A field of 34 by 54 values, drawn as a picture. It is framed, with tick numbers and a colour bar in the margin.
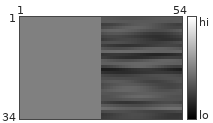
The table splits into one row of 2 panels. Panel 1,1: middling, flat. Panel 1,2: low, streaked across.
